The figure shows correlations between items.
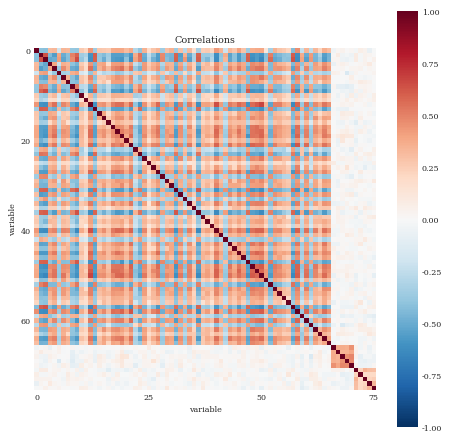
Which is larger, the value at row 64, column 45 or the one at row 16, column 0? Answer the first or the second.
the first
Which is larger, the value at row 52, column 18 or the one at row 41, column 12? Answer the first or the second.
the second
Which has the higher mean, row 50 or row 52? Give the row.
50
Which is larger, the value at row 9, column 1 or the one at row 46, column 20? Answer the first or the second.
the first
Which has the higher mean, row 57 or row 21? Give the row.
21
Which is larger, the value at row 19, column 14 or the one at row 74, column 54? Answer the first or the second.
the first
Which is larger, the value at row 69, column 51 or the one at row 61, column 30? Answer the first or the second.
the first
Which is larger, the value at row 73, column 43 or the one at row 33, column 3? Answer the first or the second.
the first
